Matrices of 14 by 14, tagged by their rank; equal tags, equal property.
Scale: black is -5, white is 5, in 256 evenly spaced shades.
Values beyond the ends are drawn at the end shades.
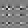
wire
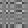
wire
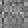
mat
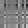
wire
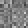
mat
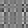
wire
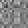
mat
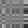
wire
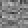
mat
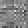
mat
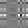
wire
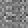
mat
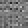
mat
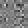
mat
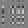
wire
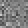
mat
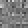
mat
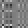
wire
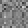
mat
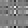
wire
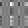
wire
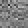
mat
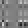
wire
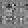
mat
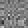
mat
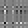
wire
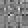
mat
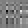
wire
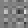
wire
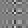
wire
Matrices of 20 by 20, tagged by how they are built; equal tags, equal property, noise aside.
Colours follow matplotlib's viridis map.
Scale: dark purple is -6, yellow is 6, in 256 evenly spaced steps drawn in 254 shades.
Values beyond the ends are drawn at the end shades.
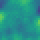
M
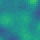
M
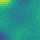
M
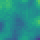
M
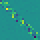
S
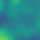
M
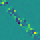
S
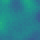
M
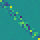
S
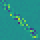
S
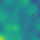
M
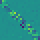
S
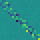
S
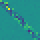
S
